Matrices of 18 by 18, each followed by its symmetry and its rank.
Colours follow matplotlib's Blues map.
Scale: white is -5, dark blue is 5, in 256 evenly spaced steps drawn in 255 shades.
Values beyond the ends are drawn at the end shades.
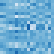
neither, rank two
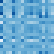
neither, rank two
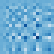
symmetric, rank two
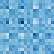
symmetric, rank three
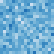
symmetric, full rank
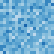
symmetric, full rank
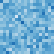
symmetric, full rank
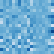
neither, rank three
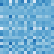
neither, rank two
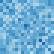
symmetric, full rank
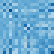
symmetric, rank three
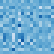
neither, rank three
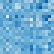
neither, rank three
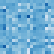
neither, rank three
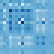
symmetric, rank two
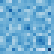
symmetric, rank three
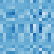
neither, rank two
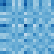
symmetric, rank two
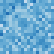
symmetric, full rank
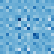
symmetric, rank three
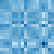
symmetric, rank two
